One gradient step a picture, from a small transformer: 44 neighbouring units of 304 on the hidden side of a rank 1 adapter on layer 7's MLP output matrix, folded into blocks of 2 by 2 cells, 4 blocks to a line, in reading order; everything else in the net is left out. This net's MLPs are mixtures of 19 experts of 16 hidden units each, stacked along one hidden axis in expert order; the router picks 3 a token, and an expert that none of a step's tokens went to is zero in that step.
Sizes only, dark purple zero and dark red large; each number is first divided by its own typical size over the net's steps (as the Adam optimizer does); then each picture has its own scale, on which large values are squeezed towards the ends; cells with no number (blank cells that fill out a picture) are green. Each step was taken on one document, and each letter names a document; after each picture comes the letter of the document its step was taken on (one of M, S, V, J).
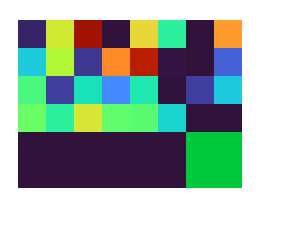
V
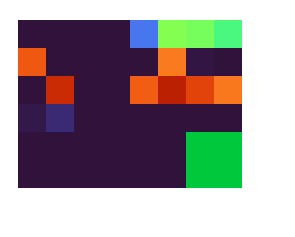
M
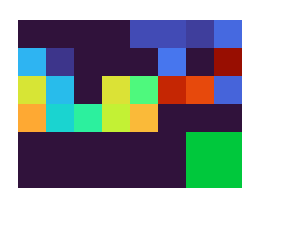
M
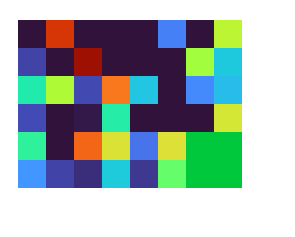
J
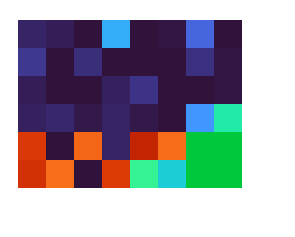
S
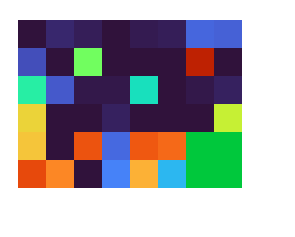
J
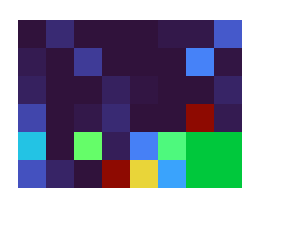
S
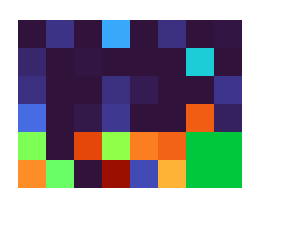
S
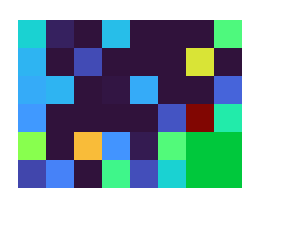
S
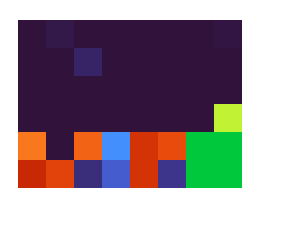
J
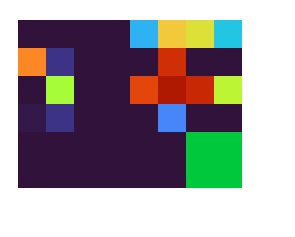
M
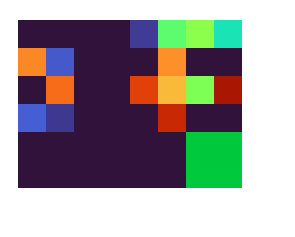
M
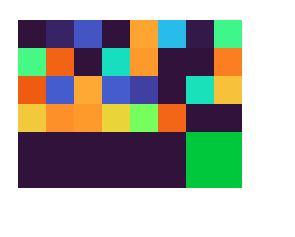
V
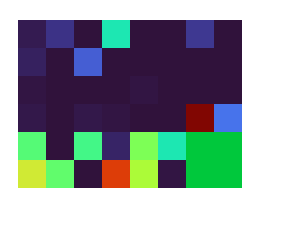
S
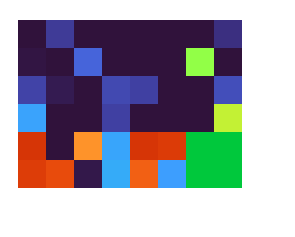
J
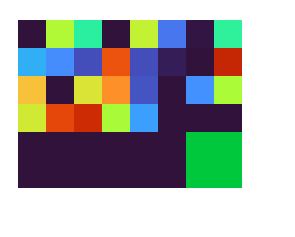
V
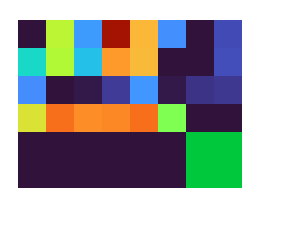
V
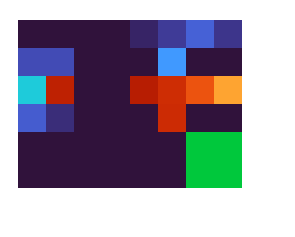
M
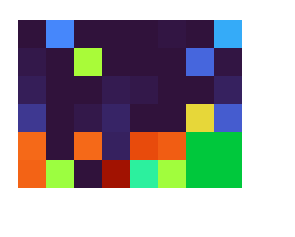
S
